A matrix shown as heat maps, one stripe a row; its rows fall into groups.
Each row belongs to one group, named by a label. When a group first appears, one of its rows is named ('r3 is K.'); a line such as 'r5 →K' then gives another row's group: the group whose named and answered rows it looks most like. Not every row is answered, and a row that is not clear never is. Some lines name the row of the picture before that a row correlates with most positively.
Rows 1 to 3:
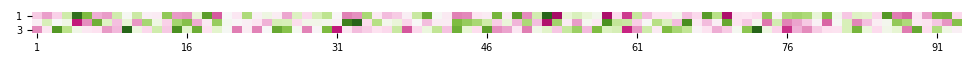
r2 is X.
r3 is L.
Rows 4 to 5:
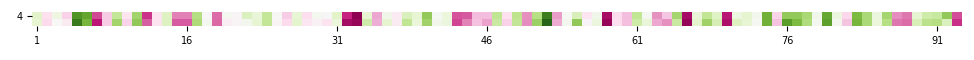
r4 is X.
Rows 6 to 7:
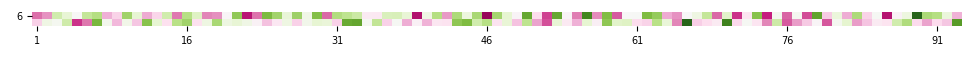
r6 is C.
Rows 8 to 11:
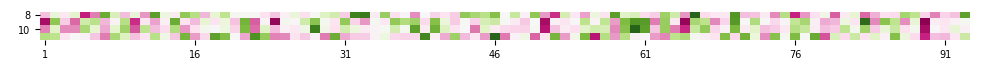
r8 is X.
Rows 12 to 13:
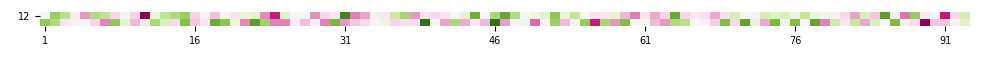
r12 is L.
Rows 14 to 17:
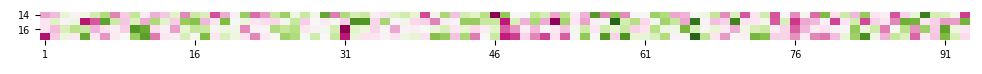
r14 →C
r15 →X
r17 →L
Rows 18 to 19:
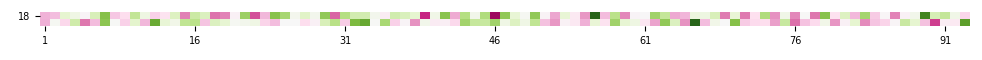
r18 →C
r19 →X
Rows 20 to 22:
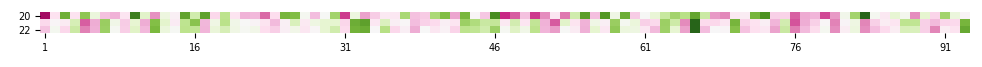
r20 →L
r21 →X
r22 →X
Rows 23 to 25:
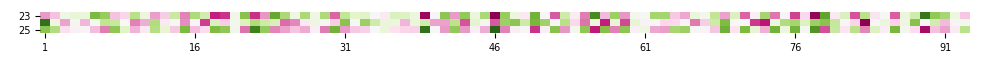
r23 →C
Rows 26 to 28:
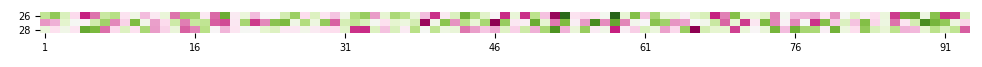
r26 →X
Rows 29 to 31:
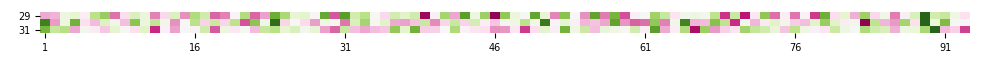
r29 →C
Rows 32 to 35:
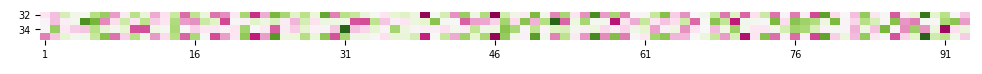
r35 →C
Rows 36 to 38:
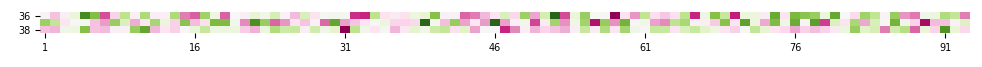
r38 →L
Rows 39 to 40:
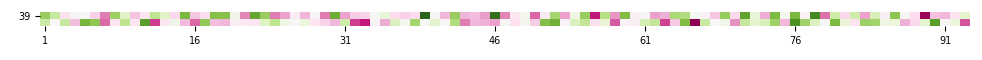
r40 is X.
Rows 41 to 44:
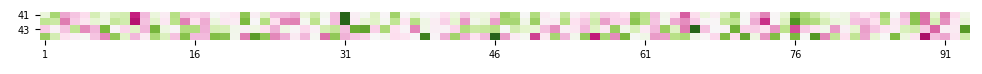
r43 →X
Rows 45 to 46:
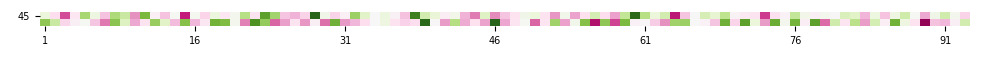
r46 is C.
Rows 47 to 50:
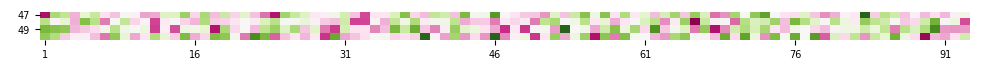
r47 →L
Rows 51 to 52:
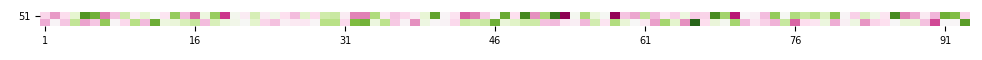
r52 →X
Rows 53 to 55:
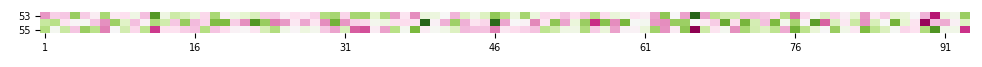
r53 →X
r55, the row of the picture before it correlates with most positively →51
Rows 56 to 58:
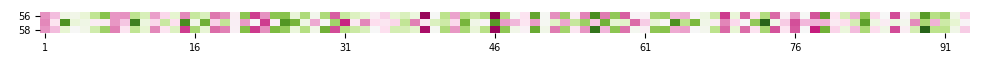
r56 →C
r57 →L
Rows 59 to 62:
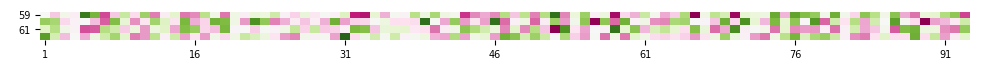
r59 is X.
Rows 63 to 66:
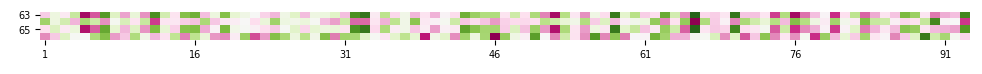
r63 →X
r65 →X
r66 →C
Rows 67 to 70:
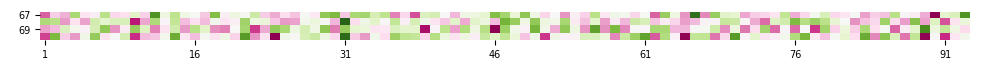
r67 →X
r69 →C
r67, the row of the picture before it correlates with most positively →63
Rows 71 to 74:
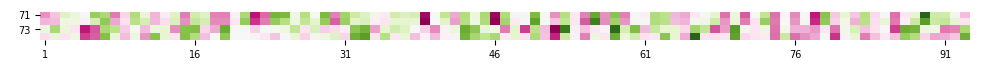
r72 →C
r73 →X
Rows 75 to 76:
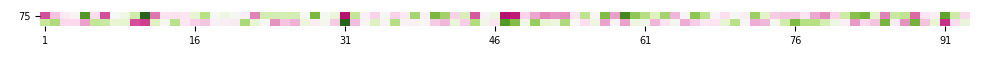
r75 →L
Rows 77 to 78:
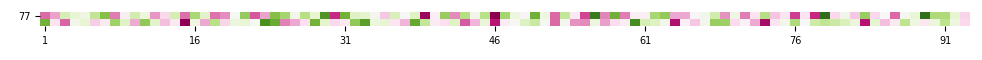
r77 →C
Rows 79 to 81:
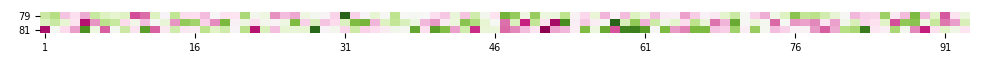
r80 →X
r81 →L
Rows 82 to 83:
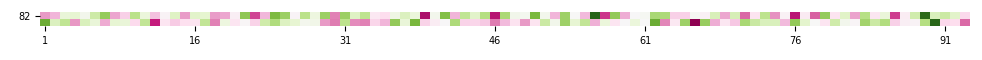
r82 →C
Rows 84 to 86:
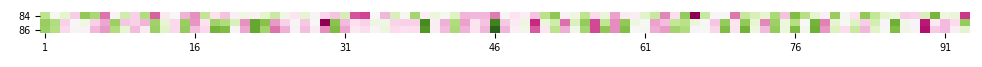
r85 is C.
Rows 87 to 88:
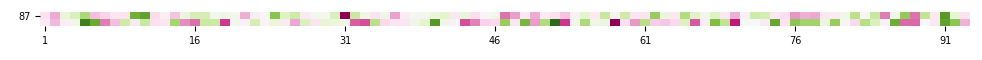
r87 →L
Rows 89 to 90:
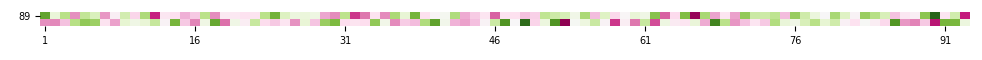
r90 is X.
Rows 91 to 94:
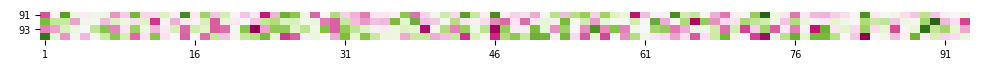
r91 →L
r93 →C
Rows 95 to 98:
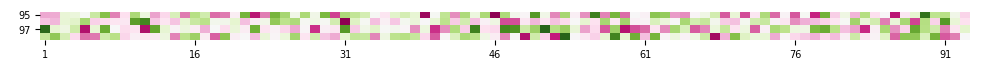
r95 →C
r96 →L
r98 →X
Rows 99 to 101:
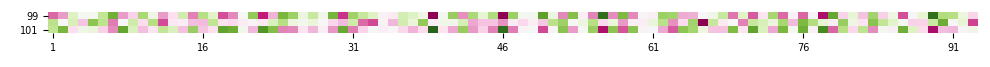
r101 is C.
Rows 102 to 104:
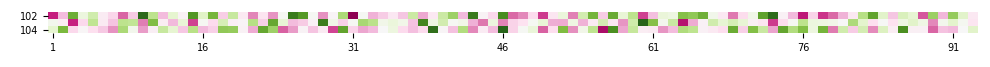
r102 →L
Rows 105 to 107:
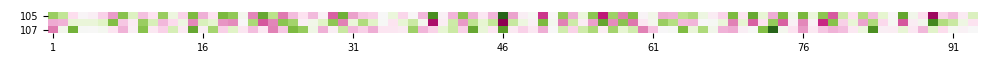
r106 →C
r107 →L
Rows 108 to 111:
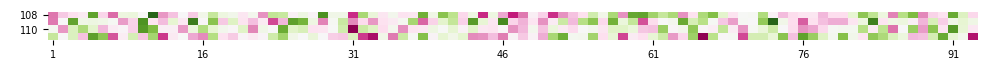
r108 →L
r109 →L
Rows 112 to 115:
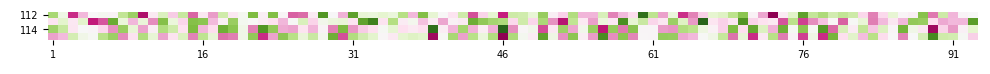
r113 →X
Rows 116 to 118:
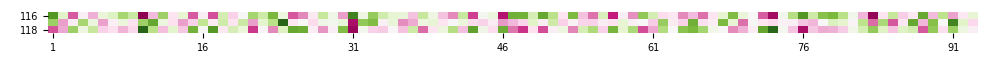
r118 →L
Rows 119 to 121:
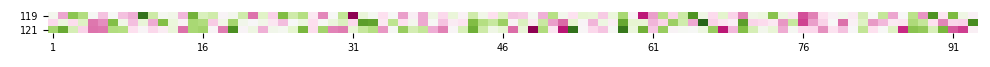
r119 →L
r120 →X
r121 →X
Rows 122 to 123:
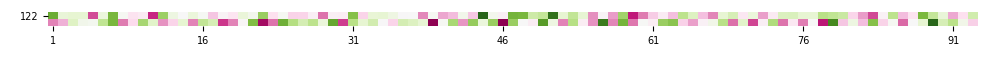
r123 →C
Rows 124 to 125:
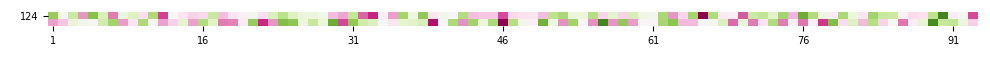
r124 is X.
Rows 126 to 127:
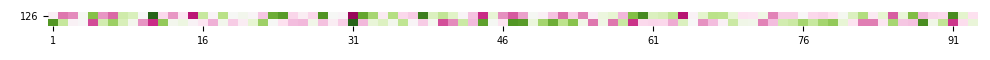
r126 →L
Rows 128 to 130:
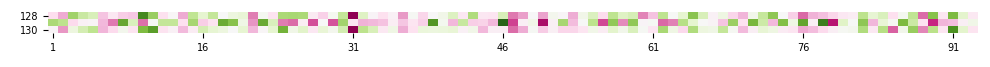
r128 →L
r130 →L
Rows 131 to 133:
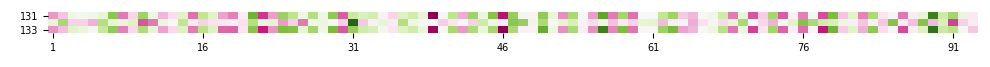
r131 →C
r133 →C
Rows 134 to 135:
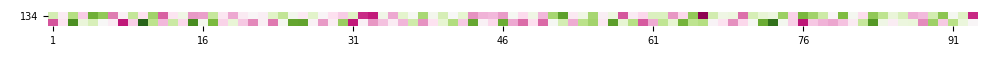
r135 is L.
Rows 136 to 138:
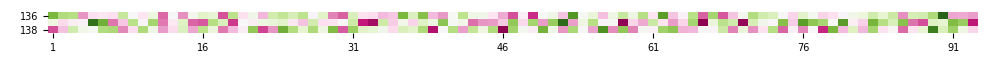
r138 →C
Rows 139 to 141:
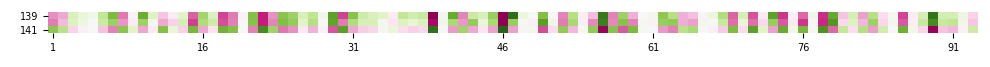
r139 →C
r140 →C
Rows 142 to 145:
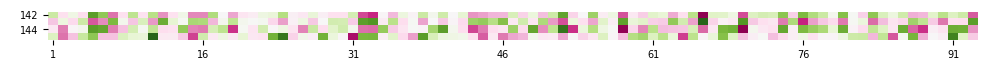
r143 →X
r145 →L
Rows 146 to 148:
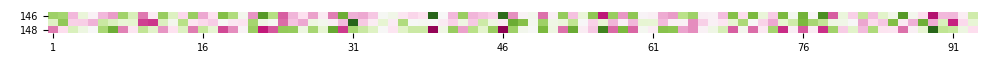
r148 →C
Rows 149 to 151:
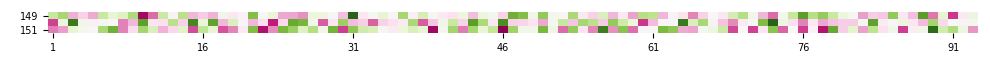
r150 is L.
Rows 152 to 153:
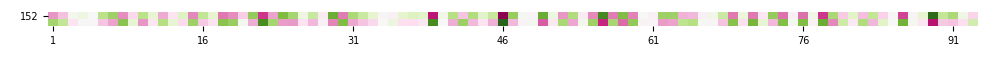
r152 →C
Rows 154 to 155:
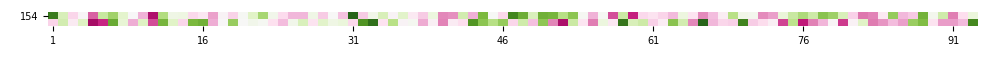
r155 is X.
